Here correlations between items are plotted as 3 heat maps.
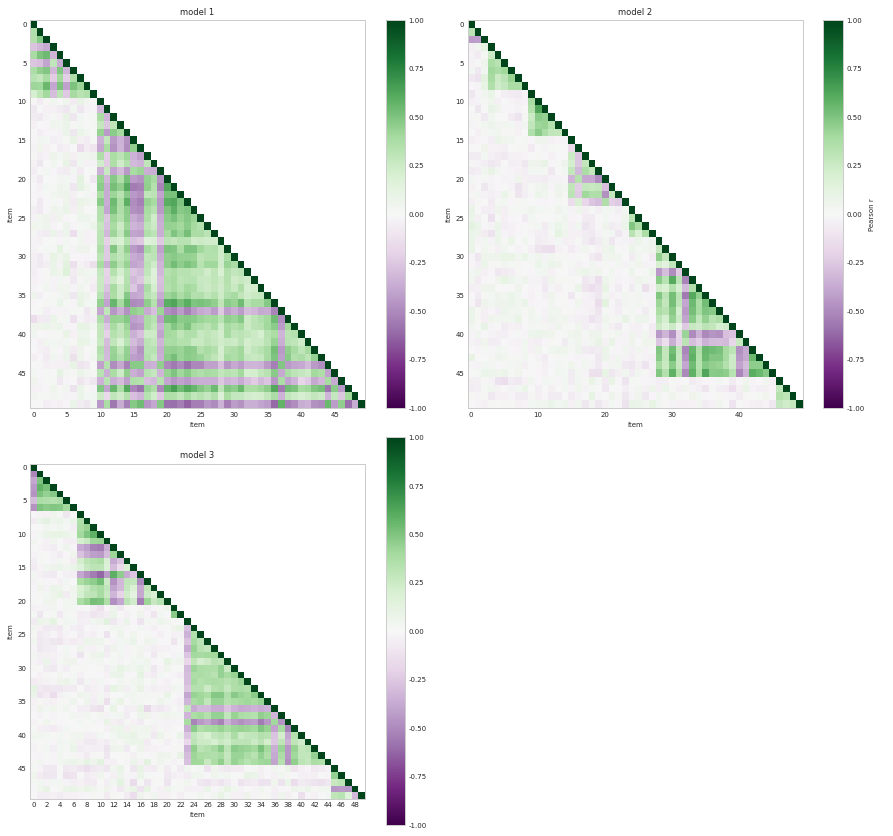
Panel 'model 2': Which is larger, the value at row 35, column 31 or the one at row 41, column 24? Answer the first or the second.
the first
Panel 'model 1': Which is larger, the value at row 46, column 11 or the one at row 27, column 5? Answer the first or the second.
the first
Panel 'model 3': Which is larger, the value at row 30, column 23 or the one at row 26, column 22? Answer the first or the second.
the second
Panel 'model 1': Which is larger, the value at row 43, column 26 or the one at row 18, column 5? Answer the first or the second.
the first
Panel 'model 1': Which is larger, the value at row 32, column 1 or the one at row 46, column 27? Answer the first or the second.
the first
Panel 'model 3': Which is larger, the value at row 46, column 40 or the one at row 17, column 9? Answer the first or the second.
the second
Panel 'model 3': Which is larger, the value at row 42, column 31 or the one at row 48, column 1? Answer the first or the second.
the first
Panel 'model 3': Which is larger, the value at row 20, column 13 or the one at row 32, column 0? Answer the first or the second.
the second
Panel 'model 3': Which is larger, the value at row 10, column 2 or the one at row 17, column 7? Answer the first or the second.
the second
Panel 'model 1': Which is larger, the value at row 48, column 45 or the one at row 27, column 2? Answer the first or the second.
the first
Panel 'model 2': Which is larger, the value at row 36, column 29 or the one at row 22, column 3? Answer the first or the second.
the first
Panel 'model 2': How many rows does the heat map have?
50
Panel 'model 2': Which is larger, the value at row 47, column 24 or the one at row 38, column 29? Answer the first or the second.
the second
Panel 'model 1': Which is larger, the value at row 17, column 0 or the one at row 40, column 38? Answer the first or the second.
the second
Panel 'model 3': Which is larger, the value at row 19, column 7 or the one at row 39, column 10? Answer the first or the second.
the first
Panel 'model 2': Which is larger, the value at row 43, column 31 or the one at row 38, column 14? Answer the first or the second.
the first
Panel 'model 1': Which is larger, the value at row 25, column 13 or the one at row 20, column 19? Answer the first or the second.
the first
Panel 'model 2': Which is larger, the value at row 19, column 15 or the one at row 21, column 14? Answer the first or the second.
the first
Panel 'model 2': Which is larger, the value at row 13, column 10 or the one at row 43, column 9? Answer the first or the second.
the first
